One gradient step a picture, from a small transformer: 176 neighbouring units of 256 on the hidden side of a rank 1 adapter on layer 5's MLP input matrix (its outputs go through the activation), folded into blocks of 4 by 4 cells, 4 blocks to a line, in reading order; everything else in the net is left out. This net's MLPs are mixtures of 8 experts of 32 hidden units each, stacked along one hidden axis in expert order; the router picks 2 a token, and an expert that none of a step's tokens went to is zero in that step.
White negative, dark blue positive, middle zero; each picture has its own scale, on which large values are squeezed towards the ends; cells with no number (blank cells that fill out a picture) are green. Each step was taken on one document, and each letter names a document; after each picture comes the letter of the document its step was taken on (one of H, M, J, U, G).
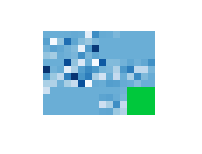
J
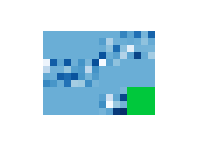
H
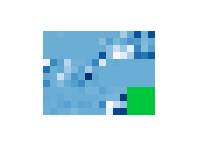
H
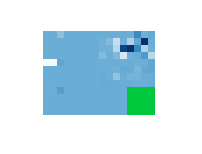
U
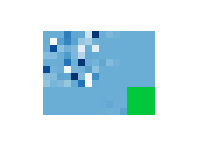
J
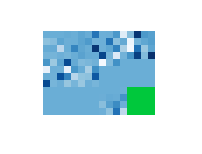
H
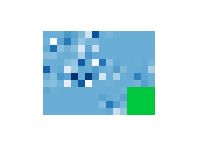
J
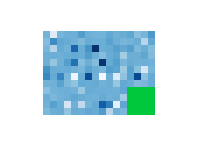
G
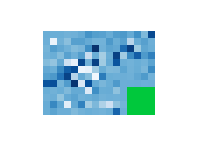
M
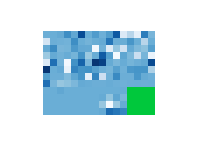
H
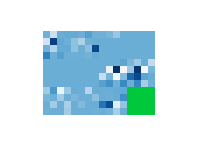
G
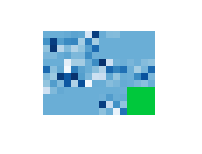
J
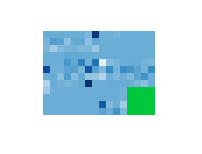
J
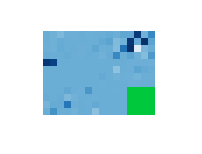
U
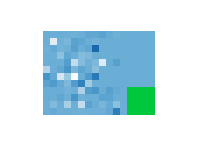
M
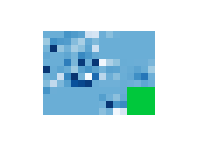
J
